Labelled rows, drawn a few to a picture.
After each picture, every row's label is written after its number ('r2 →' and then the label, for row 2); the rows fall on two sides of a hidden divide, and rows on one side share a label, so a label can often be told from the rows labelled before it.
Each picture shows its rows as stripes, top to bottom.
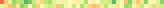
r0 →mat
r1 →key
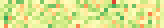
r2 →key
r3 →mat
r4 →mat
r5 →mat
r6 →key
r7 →key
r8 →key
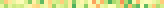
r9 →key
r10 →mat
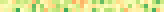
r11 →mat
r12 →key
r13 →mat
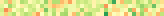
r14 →key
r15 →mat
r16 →key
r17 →mat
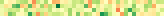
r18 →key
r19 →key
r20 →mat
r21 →mat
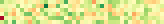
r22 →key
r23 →mat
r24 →key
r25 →key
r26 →key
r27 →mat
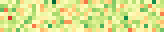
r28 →mat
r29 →mat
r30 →mat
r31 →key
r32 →key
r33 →mat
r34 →mat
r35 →mat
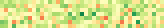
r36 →key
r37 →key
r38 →mat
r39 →mat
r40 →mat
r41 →key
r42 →key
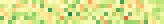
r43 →key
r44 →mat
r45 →mat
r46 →mat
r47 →mat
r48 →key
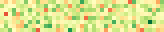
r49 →mat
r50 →key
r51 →mat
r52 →key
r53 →key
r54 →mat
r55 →mat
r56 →mat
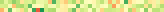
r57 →mat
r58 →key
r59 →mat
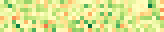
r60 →key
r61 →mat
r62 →key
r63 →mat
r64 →key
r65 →mat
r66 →mat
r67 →key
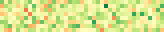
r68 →mat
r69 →mat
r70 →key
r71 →mat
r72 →mat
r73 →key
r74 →mat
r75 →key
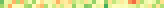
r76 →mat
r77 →mat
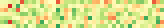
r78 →mat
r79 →key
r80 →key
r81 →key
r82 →mat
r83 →key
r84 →key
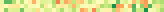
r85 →mat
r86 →mat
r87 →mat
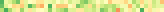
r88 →mat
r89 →mat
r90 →mat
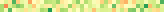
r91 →mat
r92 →mat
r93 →key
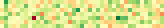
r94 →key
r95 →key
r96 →key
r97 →key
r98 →key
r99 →key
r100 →key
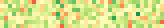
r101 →mat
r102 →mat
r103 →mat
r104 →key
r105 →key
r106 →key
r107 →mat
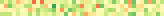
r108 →mat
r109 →mat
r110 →mat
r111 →key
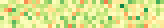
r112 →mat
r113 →key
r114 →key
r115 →mat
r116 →key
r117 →mat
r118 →key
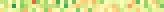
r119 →key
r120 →key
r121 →key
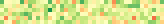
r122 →key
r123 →key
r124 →mat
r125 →key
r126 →key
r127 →key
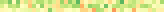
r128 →mat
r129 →mat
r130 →key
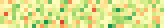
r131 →key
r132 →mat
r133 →key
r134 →mat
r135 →key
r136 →key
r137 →mat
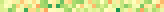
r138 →key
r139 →key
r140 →mat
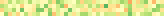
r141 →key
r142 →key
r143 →key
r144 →key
